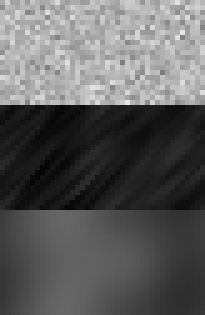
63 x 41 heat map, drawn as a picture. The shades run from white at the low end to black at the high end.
It is made of 3 by 1 panels. Panel 1,1: low, fine-grained. Panel 2,1: very high, slanting up to the right, faint in contrast. Panel 3,1: high, smooth.
